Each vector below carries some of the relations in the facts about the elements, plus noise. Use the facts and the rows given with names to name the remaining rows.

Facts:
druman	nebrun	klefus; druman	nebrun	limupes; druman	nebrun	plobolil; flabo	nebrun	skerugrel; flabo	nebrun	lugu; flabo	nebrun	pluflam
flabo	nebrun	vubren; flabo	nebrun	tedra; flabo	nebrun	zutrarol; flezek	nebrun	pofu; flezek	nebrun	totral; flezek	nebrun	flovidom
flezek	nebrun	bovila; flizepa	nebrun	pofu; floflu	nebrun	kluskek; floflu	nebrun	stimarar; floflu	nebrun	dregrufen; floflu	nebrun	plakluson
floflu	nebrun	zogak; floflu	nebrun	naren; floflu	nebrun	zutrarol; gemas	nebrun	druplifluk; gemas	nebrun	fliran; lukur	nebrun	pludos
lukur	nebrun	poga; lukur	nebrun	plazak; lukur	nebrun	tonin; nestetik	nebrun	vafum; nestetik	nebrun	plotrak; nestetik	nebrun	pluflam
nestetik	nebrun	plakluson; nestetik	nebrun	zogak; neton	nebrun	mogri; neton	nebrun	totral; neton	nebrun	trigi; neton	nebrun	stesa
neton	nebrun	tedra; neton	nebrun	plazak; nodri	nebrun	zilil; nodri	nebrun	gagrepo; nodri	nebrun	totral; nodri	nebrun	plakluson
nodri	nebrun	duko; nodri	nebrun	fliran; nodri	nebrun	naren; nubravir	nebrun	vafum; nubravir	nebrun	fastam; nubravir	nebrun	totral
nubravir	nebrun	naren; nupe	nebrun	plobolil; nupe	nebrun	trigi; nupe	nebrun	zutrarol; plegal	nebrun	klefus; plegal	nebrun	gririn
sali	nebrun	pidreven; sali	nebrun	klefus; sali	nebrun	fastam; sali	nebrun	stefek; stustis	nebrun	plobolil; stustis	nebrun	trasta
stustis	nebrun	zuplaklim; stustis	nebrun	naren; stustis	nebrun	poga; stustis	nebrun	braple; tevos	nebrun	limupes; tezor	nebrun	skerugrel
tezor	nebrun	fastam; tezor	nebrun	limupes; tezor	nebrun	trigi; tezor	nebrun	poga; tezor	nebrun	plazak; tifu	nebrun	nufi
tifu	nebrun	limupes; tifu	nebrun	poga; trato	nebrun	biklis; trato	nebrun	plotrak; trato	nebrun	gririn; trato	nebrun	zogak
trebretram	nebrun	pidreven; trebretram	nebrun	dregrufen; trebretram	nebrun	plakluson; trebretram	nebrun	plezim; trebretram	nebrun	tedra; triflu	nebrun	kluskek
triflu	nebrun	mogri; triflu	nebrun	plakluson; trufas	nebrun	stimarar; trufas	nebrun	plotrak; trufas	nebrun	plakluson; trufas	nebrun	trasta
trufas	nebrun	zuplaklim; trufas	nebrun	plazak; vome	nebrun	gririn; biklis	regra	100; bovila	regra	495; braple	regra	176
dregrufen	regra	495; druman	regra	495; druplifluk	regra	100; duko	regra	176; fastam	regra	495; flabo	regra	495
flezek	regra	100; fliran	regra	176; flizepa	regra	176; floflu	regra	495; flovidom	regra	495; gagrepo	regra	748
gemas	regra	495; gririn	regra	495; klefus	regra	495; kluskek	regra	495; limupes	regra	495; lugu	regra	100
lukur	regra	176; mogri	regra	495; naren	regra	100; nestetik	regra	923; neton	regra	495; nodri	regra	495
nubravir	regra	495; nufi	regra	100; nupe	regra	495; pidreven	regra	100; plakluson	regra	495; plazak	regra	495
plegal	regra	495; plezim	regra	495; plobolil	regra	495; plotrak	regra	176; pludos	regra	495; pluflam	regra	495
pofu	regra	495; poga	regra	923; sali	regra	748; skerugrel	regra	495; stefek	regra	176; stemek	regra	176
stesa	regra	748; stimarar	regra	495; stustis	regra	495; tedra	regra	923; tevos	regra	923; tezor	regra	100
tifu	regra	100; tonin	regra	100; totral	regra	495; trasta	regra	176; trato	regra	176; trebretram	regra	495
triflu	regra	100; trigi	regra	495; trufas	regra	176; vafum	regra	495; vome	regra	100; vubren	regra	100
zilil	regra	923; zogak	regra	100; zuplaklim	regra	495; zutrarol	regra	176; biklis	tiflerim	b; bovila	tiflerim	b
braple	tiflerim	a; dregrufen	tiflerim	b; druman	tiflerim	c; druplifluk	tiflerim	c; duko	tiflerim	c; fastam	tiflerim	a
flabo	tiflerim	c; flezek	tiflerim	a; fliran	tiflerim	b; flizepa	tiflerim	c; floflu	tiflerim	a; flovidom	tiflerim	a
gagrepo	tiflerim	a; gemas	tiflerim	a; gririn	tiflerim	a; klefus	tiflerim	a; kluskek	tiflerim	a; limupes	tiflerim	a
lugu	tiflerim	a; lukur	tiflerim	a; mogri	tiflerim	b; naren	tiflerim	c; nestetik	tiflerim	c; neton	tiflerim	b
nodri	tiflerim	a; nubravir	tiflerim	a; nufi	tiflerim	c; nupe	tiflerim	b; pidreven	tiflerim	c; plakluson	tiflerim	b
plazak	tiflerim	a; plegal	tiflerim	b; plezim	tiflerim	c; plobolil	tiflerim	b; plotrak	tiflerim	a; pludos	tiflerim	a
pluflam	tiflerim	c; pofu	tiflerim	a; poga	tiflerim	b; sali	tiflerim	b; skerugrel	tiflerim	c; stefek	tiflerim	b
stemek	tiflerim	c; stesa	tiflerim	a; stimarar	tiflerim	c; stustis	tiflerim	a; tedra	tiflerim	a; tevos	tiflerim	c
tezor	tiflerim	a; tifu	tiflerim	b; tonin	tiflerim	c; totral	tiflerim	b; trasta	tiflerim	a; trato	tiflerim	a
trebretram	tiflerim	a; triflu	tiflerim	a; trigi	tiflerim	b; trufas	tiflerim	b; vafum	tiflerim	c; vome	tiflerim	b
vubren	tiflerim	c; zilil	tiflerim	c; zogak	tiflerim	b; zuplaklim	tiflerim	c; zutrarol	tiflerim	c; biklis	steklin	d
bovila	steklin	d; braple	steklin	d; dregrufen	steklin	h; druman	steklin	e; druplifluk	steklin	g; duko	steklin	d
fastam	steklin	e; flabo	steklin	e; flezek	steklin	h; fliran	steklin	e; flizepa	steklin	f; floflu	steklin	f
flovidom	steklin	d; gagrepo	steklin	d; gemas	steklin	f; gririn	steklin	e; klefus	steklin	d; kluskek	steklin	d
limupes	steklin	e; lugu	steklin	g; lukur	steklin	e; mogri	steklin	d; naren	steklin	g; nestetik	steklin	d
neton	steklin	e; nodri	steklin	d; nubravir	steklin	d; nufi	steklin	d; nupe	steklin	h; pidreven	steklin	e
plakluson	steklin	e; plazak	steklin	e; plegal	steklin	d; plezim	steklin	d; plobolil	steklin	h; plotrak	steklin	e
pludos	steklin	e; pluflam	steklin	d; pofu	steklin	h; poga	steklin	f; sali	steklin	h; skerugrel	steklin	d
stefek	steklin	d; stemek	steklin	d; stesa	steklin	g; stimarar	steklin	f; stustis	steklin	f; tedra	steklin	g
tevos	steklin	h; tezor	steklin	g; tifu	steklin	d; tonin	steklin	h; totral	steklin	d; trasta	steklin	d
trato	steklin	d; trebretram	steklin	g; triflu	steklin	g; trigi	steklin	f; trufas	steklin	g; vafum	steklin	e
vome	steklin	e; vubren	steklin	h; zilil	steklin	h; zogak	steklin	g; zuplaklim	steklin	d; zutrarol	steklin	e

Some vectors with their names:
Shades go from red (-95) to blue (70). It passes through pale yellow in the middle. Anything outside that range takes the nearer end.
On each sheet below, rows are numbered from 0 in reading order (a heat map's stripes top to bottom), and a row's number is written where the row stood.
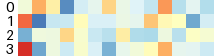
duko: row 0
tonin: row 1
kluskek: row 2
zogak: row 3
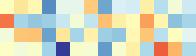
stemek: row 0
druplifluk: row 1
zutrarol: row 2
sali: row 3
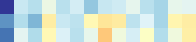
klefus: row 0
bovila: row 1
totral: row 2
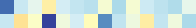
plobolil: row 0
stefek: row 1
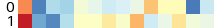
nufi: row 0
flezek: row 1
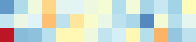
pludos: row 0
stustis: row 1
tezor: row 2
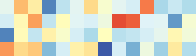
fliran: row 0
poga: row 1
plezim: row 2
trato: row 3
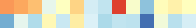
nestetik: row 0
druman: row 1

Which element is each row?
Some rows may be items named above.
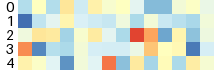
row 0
nubravir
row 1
plobolil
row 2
tevos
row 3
nufi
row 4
flizepa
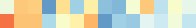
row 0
zutrarol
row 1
trufas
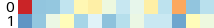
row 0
tezor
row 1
gririn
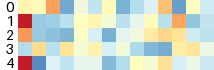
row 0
plotrak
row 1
tezor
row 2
pidreven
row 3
trebretram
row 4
biklis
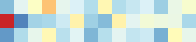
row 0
stimarar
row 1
vome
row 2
gririn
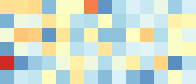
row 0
lukur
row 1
pluflam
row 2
zutrarol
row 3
mogri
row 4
tifu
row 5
plegal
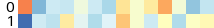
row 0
naren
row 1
totral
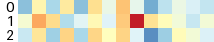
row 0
gemas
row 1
zilil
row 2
nodri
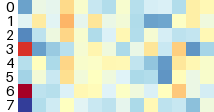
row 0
pluflam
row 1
floflu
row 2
plazak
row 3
tifu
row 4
neton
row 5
nupe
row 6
triflu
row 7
limupes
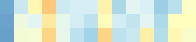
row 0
zuplaklim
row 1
vafum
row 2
plakluson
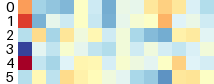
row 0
pidreven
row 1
zogak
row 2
trebretram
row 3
fastam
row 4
triflu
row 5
flabo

